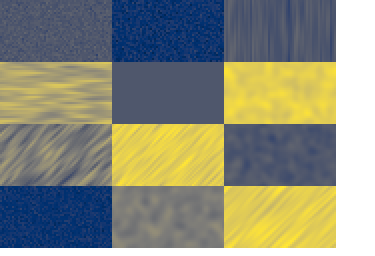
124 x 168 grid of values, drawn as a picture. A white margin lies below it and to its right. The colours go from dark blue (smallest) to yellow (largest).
The table splits into 4 rows of 3 panels. Panel 1,1: low, fine-grained, faint in contrast. Panel 1,2: very low, fine-grained, faint in contrast. Panel 1,3: low, streaked downward, faint in contrast. Panel 2,1: high, streaked across. Panel 2,2: low, flat. Panel 2,3: very high, blotchy, faint in contrast. Panel 3,1: middling, slanting up to the right. Panel 3,2: very high, slanting up to the right, faint in contrast. Panel 3,3: low, blotchy, faint in contrast. Panel 4,1: very low, fine-grained, faint in contrast. Panel 4,2: middling, blotchy, faint in contrast. Panel 4,3: very high, slanting up to the right, faint in contrast.
